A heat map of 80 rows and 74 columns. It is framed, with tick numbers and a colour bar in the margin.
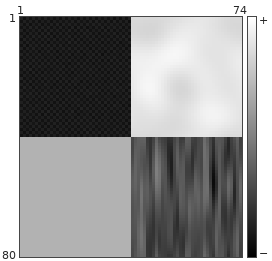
The table splits into 2 rows of 2 panels. Panel 1,1: very low, checkered, faint in contrast. Panel 1,2: very high, smooth, faint in contrast. Panel 2,1: high, flat. Panel 2,2: low, streaked downward.
